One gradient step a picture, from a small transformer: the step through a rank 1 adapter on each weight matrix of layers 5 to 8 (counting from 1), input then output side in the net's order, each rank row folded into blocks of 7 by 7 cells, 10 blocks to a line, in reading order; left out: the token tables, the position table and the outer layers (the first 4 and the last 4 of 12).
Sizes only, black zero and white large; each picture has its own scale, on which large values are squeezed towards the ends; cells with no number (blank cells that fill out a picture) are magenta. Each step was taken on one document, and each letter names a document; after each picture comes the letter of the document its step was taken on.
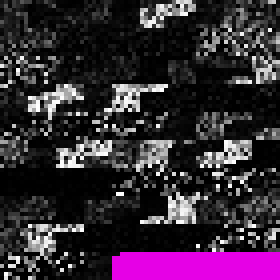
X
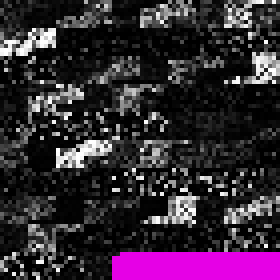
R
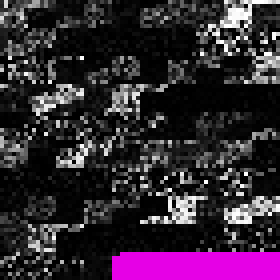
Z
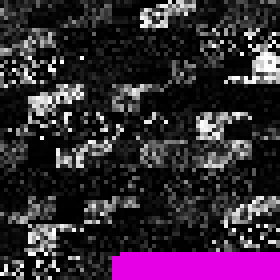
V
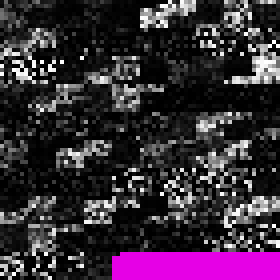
V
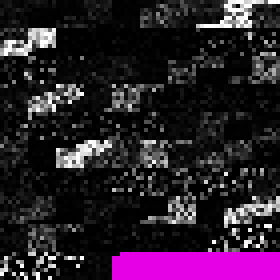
R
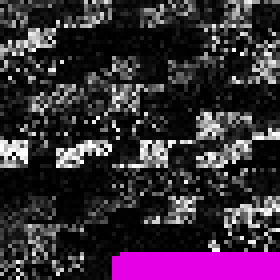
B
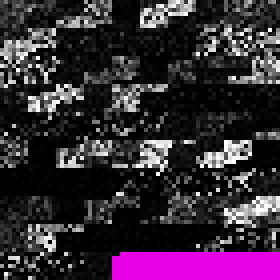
X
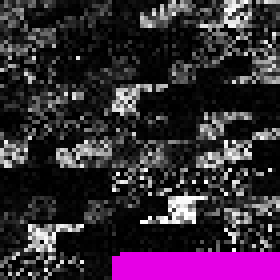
Z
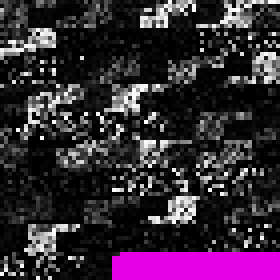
R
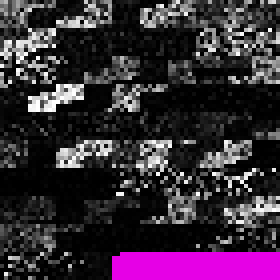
X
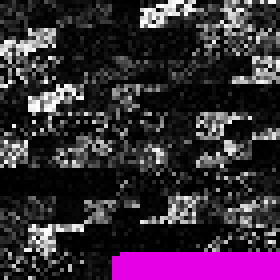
X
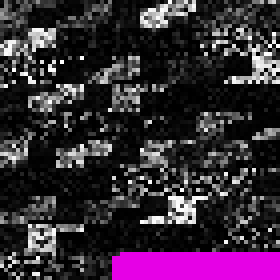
V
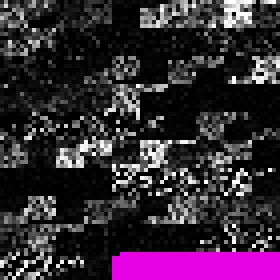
Z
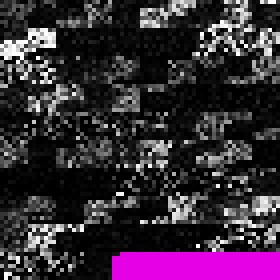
X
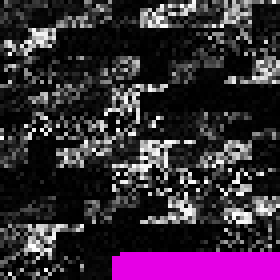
Z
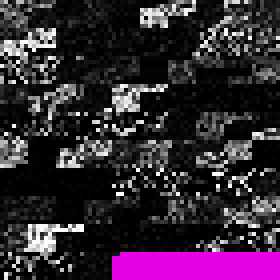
X
